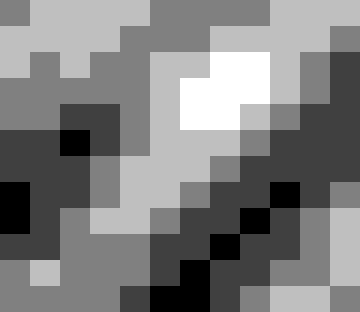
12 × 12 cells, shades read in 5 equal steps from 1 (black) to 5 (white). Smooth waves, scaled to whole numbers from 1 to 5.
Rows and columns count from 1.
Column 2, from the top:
4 4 3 3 3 2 2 2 2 2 4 3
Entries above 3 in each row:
7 8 7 5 4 3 3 2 3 1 2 2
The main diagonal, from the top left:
3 4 4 3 3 4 4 2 1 2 3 3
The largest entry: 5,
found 7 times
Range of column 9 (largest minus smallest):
4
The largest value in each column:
4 4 4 4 4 4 5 5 5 4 4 4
